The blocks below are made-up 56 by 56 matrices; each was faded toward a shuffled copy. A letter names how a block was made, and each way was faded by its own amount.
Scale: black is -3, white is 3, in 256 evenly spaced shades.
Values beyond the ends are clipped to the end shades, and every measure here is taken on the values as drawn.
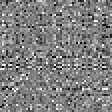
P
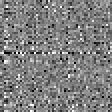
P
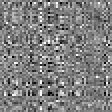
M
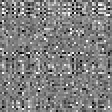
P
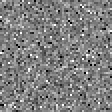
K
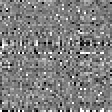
P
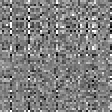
M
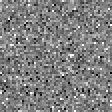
K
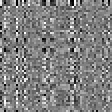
M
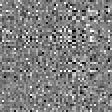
P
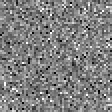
K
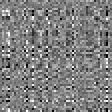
M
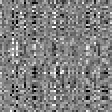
M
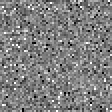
K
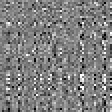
M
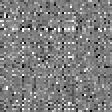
P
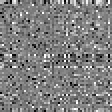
P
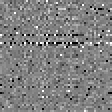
P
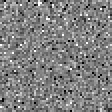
K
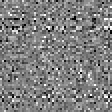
P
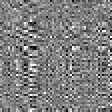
M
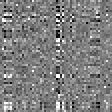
M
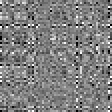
M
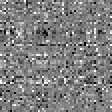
P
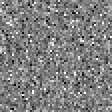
K
